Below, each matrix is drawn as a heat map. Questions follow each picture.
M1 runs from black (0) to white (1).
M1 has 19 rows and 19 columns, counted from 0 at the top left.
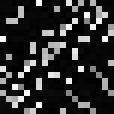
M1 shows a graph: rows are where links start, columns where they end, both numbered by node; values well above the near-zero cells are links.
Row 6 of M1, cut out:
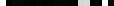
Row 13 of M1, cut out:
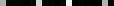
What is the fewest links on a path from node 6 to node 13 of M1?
1
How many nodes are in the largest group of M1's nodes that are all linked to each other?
4
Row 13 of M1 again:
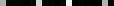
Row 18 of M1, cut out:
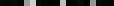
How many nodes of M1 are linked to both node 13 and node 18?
0
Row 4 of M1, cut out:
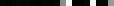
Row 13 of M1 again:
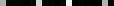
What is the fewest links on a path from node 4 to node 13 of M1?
2
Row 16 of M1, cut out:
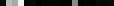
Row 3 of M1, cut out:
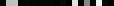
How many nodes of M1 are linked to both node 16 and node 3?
3
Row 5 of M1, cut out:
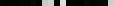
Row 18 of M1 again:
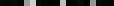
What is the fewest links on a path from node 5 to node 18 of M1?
1
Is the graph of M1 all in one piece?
yes
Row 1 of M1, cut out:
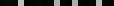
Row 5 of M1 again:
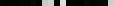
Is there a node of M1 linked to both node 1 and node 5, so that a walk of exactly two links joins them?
no
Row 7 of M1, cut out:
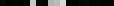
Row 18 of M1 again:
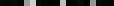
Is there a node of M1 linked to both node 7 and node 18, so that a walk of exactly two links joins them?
yes
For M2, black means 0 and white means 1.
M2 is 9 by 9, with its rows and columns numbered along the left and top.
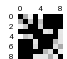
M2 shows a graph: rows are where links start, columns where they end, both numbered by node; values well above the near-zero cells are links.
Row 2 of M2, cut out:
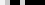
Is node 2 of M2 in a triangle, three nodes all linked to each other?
yes
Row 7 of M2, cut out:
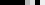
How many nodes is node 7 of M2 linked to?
3
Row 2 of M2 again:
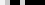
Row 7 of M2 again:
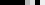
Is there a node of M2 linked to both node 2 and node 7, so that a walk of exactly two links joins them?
no
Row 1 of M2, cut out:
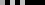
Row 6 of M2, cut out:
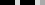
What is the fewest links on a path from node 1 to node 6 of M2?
3
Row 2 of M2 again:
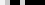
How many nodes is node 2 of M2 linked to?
3
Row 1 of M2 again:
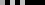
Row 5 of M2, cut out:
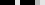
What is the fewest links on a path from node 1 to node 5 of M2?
3
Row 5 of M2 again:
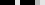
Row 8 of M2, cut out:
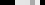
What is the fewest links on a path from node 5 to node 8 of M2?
1
